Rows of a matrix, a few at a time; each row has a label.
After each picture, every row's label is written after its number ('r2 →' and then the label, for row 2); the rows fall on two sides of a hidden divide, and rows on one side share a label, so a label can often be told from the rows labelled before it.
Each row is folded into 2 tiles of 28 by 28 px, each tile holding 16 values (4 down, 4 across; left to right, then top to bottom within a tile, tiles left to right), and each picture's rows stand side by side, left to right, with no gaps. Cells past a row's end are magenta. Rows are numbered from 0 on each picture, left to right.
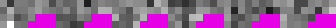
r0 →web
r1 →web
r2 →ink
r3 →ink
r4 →ink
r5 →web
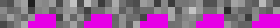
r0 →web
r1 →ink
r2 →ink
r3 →ink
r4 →web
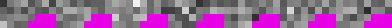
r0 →web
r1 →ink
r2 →ink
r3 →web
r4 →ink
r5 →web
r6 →ink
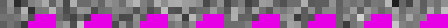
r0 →web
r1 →ink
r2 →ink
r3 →ink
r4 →web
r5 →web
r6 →ink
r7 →web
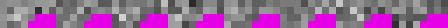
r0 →ink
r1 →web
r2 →ink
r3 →web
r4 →web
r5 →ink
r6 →ink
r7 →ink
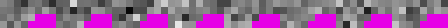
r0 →web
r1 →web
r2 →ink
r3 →ink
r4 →ink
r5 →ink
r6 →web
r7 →web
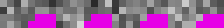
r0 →web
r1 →ink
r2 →web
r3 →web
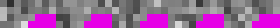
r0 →ink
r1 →ink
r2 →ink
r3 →web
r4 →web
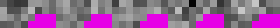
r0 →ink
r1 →web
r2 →web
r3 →web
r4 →ink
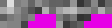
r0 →web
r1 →web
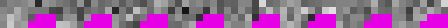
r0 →ink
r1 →web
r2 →web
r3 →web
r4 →web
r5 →web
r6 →web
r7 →ink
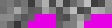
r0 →web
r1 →ink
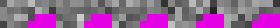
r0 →ink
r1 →ink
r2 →web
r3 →web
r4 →web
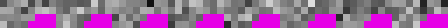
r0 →web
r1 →web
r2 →ink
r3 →ink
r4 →ink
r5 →ink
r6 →ink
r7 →web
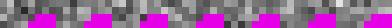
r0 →ink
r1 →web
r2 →ink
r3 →web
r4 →ink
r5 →ink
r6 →web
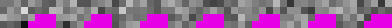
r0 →web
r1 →ink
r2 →ink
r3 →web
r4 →ink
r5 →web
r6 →ink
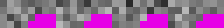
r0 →ink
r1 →web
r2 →web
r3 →ink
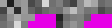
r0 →web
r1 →ink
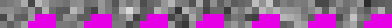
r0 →web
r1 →web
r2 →web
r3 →ink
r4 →web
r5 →ink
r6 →web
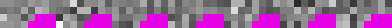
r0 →web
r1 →web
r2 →ink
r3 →web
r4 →ink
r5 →ink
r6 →web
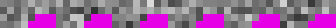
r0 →ink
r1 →ink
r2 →web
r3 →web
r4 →ink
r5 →web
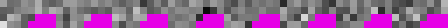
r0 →web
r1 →ink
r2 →web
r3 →ink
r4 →web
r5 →ink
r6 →ink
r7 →ink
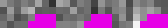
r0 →web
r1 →ink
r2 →ink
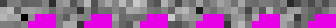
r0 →web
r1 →ink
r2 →ink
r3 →ink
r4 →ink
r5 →web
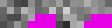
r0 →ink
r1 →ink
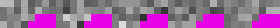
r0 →web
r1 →web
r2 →ink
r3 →ink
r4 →ink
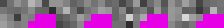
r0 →ink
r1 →ink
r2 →web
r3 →web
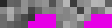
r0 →web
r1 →ink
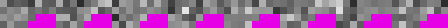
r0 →web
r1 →ink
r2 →ink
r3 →web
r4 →web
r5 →web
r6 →ink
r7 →web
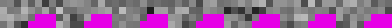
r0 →web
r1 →web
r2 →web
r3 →web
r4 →web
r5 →ink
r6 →ink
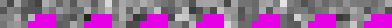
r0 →web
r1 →ink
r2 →web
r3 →ink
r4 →web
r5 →ink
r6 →ink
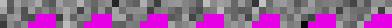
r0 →ink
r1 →ink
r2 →ink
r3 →web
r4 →web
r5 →web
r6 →web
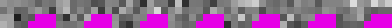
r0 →web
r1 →ink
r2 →web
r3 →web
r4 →ink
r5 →web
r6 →ink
